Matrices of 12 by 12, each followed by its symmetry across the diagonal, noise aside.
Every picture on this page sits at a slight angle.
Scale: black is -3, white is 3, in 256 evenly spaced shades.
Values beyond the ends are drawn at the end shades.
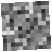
symmetric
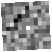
symmetric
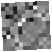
symmetric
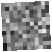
neither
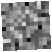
symmetric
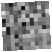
neither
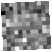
neither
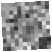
symmetric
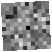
symmetric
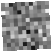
neither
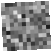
neither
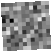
neither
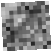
symmetric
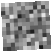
neither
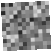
symmetric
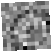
symmetric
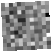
neither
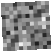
symmetric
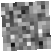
neither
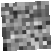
neither
